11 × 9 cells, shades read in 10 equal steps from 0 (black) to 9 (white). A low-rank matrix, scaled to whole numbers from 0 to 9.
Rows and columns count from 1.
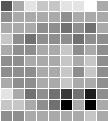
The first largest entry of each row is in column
8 2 1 1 6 6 6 6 1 1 8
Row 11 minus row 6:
0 0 0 0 0 -1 0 0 1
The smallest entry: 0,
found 2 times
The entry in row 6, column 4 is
6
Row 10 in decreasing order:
7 7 6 6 6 5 4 0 0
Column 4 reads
7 6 5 5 6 6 6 6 5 5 6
